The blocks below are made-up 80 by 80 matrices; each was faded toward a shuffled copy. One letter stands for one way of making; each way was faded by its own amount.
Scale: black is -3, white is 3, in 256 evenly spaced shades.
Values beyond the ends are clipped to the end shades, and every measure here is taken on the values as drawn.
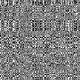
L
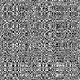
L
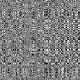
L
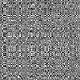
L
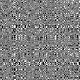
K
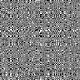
K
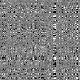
K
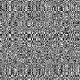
L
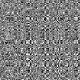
L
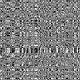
L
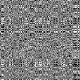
L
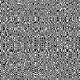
K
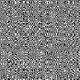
K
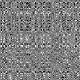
K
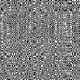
K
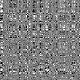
K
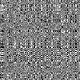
L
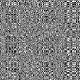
L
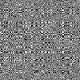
K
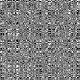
L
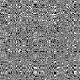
K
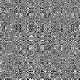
L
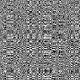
L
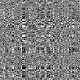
L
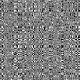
L
